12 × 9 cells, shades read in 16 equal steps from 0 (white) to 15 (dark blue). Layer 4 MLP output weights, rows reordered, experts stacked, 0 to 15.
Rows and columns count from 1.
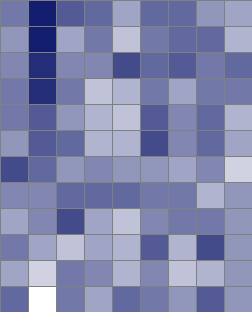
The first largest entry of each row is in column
2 2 2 2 2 6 1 3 3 8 3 8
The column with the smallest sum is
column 5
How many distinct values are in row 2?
7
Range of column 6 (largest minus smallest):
5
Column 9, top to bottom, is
6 5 10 9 5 6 3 7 7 7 7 7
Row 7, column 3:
7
